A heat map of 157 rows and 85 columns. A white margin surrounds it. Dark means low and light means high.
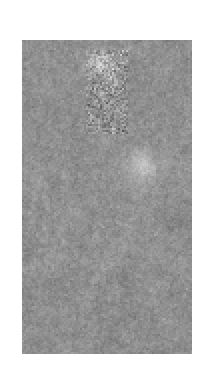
Odd patch: rougher, in the top middle. Slope: none. Bumps: two. Roughest part: top middle.
